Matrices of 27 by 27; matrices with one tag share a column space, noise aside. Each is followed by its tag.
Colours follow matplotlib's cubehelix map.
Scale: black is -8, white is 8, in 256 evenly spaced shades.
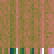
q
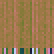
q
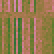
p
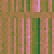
p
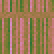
p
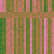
p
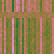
p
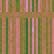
p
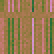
p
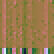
q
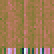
q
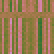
p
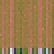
q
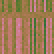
p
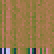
q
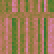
p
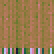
q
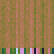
q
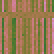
p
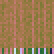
q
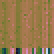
q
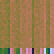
q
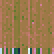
q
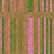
p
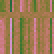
p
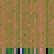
q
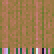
q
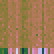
q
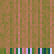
q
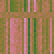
p
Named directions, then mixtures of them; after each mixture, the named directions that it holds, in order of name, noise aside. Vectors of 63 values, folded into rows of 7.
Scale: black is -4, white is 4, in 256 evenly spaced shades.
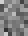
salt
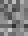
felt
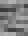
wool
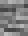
wool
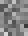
felt, salt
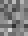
felt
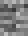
felt, wool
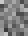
salt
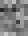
felt, wool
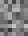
felt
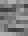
wool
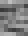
wool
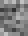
felt, wool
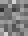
felt, salt, wool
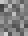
felt, salt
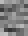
salt, wool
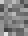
salt, wool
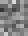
felt, salt, wool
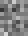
felt, salt, wool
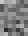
salt, wool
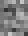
salt, wool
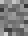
salt, wool
